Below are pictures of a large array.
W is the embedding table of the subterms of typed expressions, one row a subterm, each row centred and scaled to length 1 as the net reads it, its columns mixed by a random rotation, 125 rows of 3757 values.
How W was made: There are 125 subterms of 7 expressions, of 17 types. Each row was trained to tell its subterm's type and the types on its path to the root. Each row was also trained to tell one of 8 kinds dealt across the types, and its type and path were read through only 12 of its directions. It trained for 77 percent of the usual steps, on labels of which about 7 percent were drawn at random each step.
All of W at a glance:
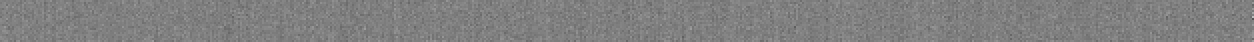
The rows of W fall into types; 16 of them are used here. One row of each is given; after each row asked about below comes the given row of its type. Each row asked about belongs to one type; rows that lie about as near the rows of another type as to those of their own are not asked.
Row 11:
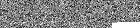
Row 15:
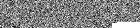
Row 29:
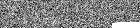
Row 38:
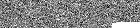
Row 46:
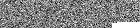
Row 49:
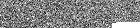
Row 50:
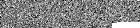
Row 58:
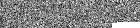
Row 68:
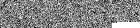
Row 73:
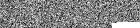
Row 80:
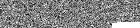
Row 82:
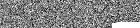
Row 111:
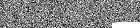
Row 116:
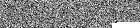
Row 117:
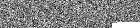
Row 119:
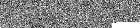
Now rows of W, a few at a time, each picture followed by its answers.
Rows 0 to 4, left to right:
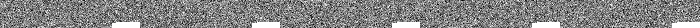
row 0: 11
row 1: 68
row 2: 46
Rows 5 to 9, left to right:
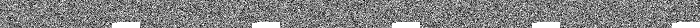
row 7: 11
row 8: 116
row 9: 117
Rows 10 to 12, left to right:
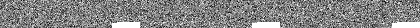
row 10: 73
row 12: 49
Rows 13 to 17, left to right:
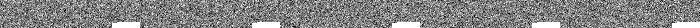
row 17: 80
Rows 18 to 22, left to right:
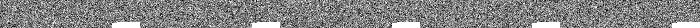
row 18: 29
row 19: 11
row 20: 82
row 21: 116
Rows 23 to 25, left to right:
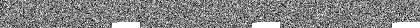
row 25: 46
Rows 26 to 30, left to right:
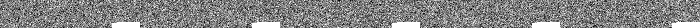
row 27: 111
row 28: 15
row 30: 119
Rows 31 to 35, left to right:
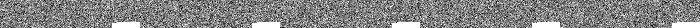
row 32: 15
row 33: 117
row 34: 116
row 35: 49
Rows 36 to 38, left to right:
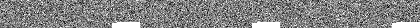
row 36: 117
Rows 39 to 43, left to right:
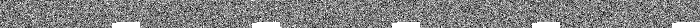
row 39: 38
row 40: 82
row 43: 11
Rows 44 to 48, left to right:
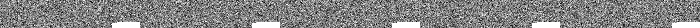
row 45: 111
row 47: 50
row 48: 111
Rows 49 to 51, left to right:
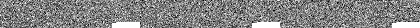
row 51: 50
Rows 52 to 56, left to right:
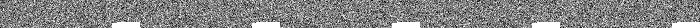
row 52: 38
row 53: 119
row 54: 49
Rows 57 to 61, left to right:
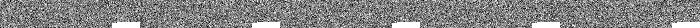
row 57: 46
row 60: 117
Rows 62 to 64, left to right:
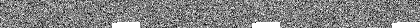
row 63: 119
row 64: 116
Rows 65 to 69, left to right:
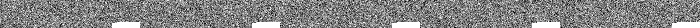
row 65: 82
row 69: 38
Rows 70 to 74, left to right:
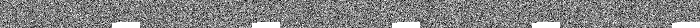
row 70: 119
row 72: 80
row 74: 29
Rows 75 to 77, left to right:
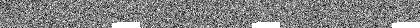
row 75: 38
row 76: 119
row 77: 111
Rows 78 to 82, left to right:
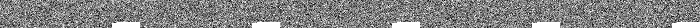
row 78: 58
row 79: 117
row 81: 46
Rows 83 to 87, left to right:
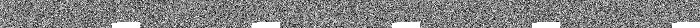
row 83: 116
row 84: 38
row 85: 29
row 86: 82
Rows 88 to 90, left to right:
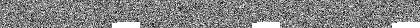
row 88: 46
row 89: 82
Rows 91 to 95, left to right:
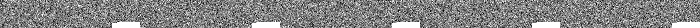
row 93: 50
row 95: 29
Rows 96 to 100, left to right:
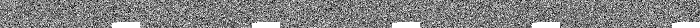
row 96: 111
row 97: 49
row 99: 29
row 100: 82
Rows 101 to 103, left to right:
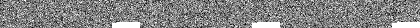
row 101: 119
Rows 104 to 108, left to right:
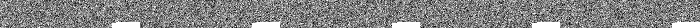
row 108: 80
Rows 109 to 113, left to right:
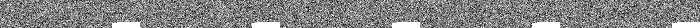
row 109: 46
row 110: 111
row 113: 116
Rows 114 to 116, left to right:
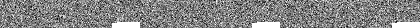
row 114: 80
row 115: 68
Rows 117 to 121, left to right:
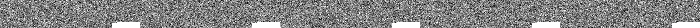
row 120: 80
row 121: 73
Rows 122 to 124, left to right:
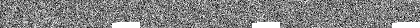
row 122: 29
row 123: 80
